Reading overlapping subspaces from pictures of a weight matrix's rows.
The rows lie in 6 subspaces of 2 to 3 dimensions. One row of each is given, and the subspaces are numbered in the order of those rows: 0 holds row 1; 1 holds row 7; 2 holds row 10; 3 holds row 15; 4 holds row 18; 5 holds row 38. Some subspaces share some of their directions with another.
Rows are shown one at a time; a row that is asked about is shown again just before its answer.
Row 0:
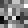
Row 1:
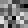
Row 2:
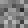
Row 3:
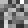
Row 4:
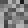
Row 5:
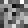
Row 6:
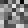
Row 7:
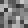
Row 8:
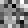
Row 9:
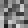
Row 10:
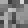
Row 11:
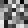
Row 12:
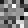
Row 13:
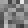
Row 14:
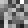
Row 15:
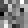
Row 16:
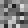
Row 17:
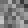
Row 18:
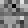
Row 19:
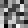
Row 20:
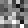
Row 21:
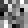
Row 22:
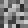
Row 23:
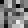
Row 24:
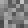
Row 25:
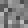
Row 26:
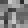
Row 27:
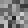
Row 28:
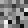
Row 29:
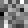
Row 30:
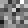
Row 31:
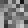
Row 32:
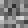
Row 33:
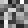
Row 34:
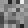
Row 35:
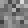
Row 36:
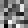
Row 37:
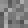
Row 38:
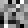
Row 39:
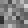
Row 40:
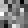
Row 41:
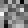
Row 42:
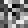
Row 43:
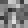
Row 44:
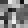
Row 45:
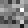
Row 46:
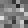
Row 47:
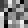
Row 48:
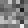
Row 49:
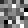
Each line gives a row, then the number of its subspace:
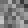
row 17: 0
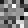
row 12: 4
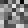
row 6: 1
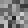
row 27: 0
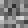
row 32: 0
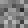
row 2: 5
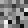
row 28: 4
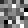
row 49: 4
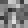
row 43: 2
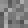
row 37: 1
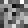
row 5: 1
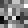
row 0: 0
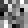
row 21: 3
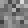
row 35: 4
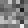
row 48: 5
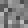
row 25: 1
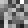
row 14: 3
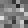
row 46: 2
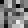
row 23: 1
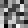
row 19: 4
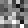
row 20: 5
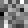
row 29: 3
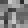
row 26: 2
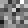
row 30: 4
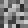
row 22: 4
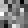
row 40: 3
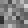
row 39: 0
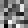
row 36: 4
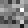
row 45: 5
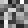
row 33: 2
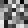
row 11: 1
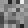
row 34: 5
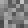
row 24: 3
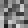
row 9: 0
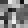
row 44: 2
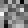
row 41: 3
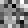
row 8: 0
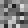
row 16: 0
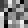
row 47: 1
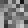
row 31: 2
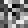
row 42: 1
